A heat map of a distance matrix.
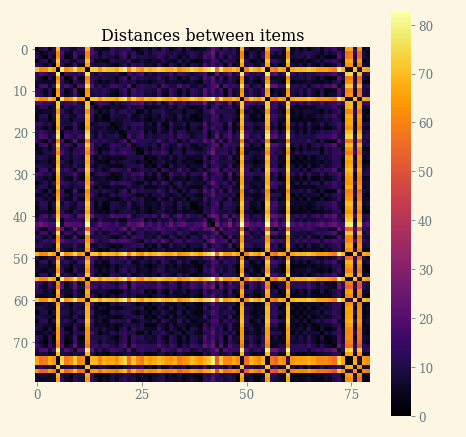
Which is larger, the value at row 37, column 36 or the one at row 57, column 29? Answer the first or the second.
the second
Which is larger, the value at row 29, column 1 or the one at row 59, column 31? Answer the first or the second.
the first
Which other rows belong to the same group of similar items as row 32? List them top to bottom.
0, 1, 2, 3, 4, 6, 7, 8, 9, 10, 11, 13, 14, 15, 16, 17, 18, 19, 20, 21, 22, 23, 24, 25, 26, 27, 28, 29, 30, 31, 33, 34, 35, 36, 37, 38, 39, 40, 41, 42, 43, 44, 45, 46, 47, 48, 50, 51, 52, 53, 54, 56, 57, 58, 59, 61, 62, 63, 64, 65, 66, 67, 68, 69, 70, 71, 72, 73, 76, 78, 79
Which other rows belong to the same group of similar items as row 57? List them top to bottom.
0, 1, 2, 3, 4, 6, 7, 8, 9, 10, 11, 13, 14, 15, 16, 17, 18, 19, 20, 21, 22, 23, 24, 25, 26, 27, 28, 29, 30, 31, 32, 33, 34, 35, 36, 37, 38, 39, 40, 41, 42, 43, 44, 45, 46, 47, 48, 50, 51, 52, 53, 54, 56, 58, 59, 61, 62, 63, 64, 65, 66, 67, 68, 69, 70, 71, 72, 73, 76, 78, 79
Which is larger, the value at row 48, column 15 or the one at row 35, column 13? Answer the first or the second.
the second
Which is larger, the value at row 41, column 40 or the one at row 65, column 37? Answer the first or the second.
the first
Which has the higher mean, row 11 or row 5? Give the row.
5
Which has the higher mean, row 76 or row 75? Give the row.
75
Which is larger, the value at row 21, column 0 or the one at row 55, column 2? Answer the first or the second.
the second
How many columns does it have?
80
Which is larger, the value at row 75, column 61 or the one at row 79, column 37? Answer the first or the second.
the first
